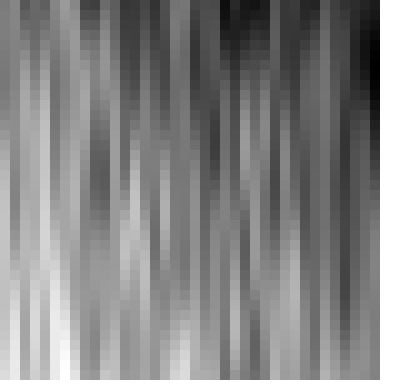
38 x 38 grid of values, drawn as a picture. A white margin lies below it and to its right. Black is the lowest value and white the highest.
Ninth with the highest average: bottom left. Grain: streaks running down. Ninth with the lowest average: top right. Slope: up to the bottom left. Mirror symmetry: none.
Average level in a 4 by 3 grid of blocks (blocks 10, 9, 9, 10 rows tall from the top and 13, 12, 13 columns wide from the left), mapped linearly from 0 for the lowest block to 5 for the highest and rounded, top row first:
2 1 0 | 3 2 1 | 4 3 2 | 5 4 3
